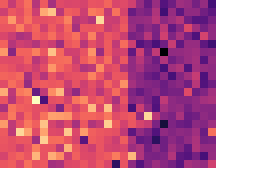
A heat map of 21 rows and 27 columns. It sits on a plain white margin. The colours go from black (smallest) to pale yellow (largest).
No row or column stands out. There are no regular stripes. The bottom left is the ninth with the highest average. The histogram is bell-shaped. The left part is higher, up to a seam about 60% of the way across.
